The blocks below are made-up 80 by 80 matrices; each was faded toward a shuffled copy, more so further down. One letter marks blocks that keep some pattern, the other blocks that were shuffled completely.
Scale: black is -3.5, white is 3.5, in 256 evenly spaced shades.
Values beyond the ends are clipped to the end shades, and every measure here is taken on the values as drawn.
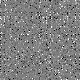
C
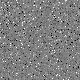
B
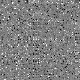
C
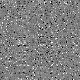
C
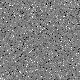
B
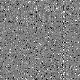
C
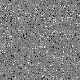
C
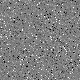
B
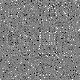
C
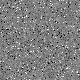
B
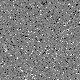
B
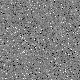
B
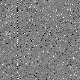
C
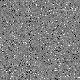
C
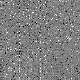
C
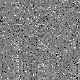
C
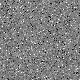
B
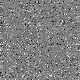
C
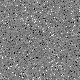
B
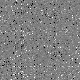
C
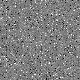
C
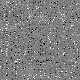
C
